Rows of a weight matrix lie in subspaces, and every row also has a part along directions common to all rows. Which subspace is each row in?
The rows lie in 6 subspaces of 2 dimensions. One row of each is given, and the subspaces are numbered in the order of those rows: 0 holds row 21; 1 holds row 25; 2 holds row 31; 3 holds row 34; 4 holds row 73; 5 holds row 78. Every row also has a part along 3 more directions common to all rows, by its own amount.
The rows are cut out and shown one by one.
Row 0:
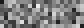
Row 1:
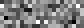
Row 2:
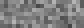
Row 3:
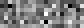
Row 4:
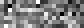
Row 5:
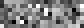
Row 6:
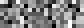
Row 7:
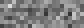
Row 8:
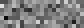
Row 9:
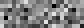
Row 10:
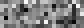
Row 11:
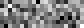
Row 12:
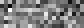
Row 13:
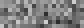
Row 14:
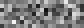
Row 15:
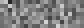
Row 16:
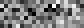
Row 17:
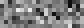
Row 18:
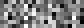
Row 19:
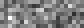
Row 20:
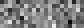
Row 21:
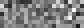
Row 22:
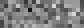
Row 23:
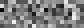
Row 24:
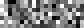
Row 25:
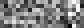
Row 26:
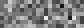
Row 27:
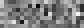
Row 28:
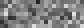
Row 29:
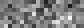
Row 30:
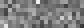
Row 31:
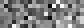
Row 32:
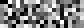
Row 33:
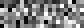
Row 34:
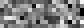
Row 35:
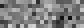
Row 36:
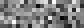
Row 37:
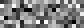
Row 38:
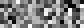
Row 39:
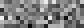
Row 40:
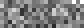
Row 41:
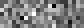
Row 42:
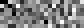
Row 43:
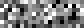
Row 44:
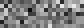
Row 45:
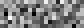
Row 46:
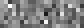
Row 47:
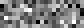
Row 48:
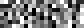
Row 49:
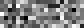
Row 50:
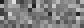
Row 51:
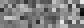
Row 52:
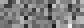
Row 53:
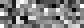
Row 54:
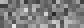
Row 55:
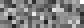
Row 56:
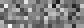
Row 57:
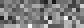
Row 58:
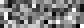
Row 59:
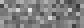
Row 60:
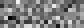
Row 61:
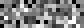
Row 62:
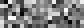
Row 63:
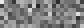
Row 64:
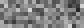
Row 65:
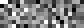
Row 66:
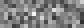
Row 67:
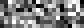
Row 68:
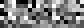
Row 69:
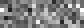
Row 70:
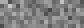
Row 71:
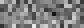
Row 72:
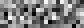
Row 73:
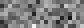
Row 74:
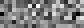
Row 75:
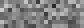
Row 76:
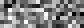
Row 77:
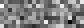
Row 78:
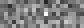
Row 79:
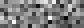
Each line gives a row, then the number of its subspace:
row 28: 4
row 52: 2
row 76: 4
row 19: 4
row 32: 5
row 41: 2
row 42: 5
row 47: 3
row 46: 5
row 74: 0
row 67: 1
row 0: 0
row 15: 5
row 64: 1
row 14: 0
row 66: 2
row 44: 4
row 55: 2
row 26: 1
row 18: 2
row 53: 0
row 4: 4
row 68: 0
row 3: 5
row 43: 3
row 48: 2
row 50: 0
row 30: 4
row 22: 1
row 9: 0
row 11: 4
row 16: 2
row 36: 1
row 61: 3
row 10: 3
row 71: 5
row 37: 3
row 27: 0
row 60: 5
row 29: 4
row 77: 3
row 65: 5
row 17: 1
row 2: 1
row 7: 4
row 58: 0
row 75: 4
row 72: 2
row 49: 0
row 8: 3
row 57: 1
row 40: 2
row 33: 3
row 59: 1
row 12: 4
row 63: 0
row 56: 1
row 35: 4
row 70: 5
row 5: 0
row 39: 1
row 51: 3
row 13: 3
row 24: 0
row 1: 3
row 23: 5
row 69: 3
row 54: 5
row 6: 2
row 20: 2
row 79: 1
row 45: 2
